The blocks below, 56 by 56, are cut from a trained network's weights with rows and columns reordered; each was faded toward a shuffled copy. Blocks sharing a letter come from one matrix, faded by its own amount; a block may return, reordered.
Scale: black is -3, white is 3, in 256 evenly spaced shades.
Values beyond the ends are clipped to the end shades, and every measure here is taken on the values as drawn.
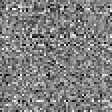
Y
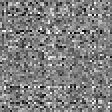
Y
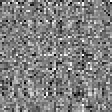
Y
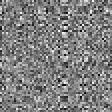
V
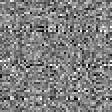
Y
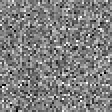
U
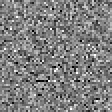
U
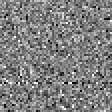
U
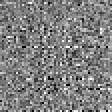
Y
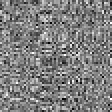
V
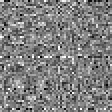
Y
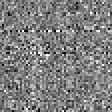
Y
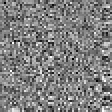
V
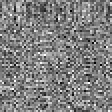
V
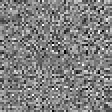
V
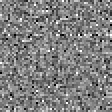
U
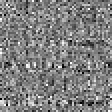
Y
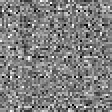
Y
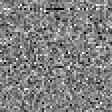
U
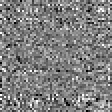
Y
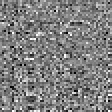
Y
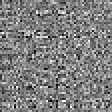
Y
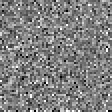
U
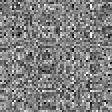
V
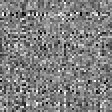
Y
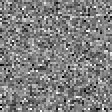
U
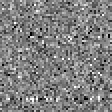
U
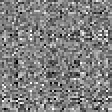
Y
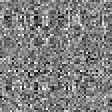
Y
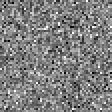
U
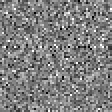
U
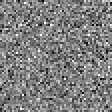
U
